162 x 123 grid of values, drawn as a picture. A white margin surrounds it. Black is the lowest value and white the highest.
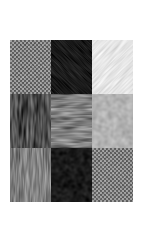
The table splits into 3 rows of 3 panels. Panel 1,1: middling, checkered, strong in contrast. Panel 1,2: very low, slanting down to the right, faint in contrast. Panel 1,3: very high, slanting up to the right, faint in contrast. Panel 2,1: low, streaked downward. Panel 2,2: middling, streaked across. Panel 2,3: high, blotchy, faint in contrast. Panel 3,1: middling, streaked downward. Panel 3,2: very low, blotchy, faint in contrast. Panel 3,3: middling, checkered, strong in contrast.
